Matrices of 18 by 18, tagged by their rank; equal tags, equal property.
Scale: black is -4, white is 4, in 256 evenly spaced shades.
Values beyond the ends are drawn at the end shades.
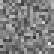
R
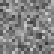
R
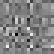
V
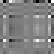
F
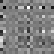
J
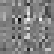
V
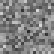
R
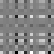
F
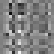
J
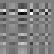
F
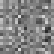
V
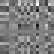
J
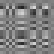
F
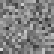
R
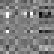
J
